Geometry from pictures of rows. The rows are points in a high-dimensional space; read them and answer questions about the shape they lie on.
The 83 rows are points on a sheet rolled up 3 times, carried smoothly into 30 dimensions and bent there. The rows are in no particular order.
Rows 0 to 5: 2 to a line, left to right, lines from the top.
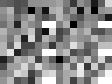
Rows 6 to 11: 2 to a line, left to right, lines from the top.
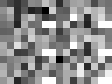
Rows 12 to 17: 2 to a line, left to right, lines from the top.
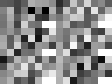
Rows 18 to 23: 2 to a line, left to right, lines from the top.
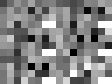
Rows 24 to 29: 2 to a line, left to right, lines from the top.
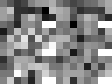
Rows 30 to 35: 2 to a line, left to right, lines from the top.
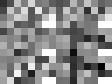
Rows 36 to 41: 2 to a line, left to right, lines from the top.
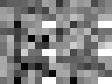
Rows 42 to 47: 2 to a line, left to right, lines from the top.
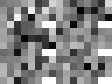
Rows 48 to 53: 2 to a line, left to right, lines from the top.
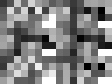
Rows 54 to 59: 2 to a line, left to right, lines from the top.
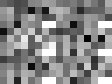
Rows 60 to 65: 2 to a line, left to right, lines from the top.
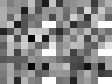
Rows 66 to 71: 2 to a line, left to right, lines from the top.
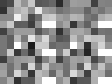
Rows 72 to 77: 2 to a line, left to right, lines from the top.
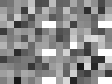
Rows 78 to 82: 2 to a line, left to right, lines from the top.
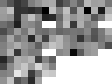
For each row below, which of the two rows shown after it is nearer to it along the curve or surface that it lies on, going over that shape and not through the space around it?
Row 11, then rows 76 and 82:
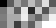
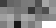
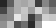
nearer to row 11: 82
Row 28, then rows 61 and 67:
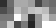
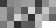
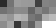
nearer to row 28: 61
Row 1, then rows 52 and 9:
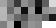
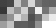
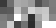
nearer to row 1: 9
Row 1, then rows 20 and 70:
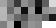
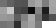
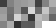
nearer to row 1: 70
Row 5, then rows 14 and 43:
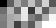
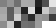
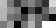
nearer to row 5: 14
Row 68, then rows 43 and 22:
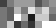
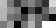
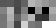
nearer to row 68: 43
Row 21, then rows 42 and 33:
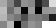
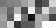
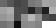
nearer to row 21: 42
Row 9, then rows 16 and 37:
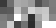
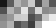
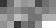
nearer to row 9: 16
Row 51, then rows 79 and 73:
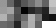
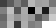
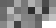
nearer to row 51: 79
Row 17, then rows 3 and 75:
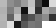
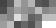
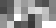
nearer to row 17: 75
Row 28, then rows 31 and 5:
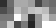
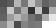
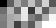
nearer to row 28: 5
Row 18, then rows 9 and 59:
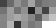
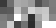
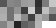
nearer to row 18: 59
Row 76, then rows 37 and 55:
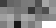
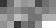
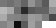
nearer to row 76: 55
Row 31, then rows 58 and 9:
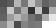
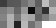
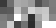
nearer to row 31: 58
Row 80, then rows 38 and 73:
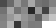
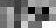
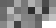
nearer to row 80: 73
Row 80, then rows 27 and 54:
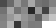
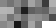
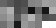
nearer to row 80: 54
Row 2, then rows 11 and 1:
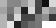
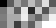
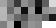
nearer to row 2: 1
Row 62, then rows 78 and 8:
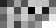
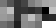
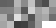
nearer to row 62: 78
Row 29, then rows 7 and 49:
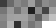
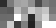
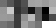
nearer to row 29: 49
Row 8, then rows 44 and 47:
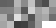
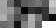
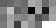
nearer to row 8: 47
